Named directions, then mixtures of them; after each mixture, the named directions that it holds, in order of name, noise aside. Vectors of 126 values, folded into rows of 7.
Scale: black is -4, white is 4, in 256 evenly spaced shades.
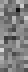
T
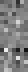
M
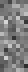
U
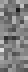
T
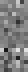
M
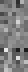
M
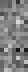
M, U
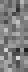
M, T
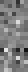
M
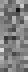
T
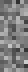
M, U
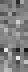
M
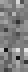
M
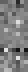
M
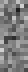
T
